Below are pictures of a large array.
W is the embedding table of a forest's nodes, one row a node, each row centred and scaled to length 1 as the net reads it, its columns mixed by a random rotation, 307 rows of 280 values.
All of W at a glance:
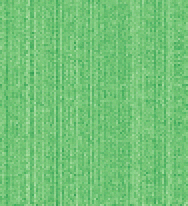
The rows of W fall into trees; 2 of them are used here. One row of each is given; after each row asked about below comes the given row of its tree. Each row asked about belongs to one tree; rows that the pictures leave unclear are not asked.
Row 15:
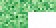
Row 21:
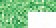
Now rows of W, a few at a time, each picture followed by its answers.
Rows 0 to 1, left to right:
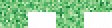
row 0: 21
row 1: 15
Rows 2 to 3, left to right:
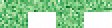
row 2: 15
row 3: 15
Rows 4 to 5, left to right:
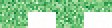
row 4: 21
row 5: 21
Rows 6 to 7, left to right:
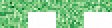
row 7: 21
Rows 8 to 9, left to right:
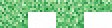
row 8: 15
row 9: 15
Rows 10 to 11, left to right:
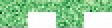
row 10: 21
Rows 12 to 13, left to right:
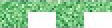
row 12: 15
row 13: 15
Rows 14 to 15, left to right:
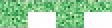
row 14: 21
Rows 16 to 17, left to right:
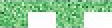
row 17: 21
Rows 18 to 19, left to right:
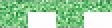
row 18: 15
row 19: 21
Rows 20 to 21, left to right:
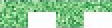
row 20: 15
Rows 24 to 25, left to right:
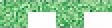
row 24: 15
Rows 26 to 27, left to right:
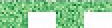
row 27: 21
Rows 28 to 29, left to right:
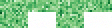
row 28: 21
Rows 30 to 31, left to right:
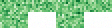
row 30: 21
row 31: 15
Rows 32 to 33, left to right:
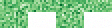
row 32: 15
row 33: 15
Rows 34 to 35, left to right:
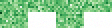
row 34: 21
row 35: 21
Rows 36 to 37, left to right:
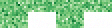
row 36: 21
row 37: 21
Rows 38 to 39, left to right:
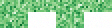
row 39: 15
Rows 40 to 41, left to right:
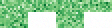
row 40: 15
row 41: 21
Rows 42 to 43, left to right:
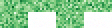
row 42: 15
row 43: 21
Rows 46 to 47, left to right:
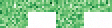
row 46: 21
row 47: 21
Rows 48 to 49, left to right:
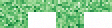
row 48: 15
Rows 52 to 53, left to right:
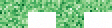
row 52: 21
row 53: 15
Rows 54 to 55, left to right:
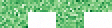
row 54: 15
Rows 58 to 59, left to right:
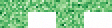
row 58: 21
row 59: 21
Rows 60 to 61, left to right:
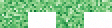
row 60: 15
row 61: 15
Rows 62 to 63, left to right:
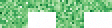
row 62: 21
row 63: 15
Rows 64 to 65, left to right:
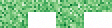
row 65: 15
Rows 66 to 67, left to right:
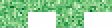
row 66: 15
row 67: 15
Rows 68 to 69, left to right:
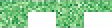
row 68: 21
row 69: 15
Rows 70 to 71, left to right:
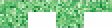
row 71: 15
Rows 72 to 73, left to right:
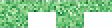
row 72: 15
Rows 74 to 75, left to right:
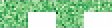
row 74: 15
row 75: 21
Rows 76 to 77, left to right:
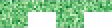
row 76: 21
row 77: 15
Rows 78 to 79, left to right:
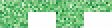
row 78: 15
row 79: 21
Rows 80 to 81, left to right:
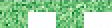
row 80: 21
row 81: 15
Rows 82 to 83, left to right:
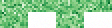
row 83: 15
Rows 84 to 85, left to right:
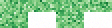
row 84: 15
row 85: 21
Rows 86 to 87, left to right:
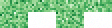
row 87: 21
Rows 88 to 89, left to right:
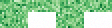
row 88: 21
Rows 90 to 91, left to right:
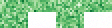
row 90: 15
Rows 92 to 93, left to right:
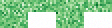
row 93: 21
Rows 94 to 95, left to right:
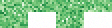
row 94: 15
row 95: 21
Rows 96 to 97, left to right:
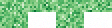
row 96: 15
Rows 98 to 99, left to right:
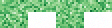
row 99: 15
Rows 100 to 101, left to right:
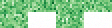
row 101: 21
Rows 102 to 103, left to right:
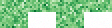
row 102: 15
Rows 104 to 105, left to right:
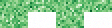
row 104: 21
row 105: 15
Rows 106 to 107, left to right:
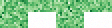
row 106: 15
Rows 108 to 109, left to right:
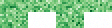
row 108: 15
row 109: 15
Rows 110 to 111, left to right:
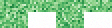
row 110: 15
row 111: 15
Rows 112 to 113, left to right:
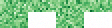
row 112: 15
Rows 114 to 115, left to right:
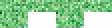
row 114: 21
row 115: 21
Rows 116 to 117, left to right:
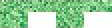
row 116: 15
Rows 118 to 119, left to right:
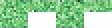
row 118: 15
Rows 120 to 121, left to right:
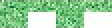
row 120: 15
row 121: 21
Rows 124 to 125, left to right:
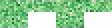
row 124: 21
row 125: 15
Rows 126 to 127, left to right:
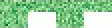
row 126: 21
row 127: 21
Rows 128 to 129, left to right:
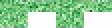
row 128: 21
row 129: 15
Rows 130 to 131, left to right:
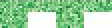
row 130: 21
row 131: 15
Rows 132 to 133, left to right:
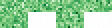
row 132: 15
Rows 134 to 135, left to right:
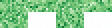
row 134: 21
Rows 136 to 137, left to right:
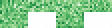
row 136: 21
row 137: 15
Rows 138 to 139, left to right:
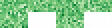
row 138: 15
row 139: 21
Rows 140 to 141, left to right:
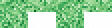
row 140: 15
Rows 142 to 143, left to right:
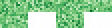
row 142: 21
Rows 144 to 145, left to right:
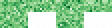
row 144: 15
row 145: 15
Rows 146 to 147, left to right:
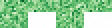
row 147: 15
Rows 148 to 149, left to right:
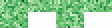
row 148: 15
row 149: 15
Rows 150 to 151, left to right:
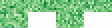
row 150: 15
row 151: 21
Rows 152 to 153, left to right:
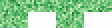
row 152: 21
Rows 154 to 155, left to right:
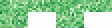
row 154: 21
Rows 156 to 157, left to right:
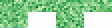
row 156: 21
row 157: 15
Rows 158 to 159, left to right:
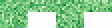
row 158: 21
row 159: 15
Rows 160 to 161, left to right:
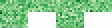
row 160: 21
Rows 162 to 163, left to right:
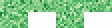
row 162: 15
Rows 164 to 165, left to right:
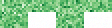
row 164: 15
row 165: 15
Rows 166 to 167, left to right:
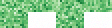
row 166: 15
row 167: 15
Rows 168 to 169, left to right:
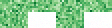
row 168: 21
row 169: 15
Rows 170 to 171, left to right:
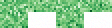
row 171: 15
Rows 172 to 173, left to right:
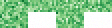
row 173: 21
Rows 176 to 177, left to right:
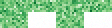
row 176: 21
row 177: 15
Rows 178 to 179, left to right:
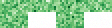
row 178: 15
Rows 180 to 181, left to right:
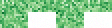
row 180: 15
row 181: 21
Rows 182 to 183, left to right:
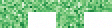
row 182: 15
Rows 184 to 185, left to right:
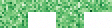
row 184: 15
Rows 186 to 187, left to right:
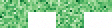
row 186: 15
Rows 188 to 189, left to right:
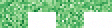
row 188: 15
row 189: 21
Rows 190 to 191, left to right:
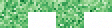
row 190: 15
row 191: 15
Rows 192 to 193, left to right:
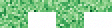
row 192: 15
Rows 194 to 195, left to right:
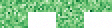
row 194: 15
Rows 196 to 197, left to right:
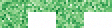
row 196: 15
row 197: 21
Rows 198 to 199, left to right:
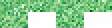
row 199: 15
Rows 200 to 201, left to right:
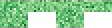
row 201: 21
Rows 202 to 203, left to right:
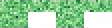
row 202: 15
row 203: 15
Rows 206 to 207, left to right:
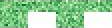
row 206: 21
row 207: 21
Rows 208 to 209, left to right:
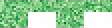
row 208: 15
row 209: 21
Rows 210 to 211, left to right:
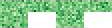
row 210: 15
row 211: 21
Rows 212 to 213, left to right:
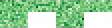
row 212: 21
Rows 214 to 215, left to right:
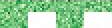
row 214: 15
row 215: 21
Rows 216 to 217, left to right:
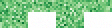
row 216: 21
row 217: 15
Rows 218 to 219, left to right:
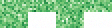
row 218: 15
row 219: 21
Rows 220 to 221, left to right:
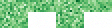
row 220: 15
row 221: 15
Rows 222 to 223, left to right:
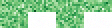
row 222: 15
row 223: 21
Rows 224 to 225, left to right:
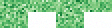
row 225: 15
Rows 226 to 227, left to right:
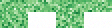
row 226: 15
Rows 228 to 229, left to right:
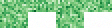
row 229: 15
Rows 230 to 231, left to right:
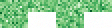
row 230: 21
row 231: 15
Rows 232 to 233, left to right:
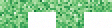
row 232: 15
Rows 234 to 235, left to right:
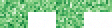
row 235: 21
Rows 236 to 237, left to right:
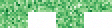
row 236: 21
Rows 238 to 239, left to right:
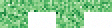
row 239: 21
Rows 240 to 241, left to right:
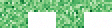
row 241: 15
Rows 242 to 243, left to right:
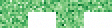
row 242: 21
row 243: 21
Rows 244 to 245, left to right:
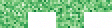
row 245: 15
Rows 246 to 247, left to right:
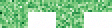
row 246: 21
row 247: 15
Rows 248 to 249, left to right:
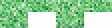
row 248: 15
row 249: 15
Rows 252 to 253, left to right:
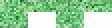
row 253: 21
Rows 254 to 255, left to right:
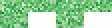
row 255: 21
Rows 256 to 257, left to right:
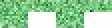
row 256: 21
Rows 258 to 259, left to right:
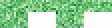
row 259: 21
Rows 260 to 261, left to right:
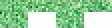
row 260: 21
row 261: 15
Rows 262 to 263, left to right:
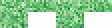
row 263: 15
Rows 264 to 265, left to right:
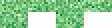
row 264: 15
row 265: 21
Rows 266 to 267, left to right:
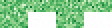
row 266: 15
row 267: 21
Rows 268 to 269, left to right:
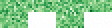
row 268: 21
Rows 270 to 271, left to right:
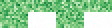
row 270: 21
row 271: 21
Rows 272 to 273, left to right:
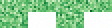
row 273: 15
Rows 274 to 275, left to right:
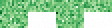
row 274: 21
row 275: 21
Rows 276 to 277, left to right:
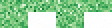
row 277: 15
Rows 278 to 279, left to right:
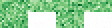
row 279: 21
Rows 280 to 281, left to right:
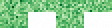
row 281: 15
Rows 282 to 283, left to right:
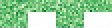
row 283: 15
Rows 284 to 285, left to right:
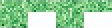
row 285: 15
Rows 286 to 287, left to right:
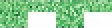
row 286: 21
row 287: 15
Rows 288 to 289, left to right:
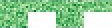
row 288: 15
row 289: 21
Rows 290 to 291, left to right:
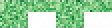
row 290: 15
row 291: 15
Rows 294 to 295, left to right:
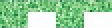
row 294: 21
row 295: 15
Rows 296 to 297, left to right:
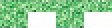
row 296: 15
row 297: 15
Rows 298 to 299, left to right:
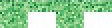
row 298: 21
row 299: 21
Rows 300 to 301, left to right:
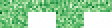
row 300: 21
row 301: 21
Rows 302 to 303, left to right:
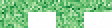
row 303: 15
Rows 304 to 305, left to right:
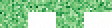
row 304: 21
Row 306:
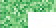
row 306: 15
